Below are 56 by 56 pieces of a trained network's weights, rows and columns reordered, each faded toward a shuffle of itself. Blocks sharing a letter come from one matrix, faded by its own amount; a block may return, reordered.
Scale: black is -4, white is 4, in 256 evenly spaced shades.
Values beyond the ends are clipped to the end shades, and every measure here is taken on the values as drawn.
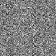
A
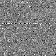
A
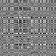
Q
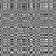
Q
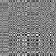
Q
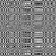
Q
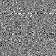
A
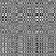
Q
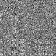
A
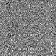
A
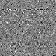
A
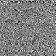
A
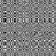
Q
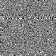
A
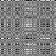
Q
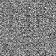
A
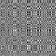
Q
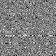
A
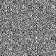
A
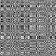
Q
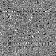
A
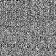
A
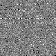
A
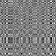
Q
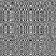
Q
